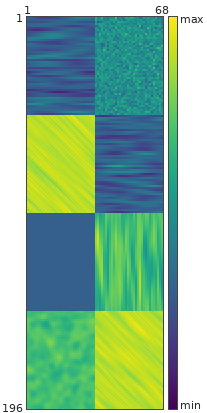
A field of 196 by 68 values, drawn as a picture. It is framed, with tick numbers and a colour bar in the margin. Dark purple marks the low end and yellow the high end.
The table splits into 4 rows of 2 panels. Panel 1,1: low, streaked across. Panel 1,2: middling, fine-grained. Panel 2,1: very high, slanting down to the right, faint in contrast. Panel 2,2: low, streaked across. Panel 3,1: low, flat. Panel 3,2: high, streaked downward. Panel 4,1: high, blotchy, faint in contrast. Panel 4,2: very high, slanting down to the right, faint in contrast.
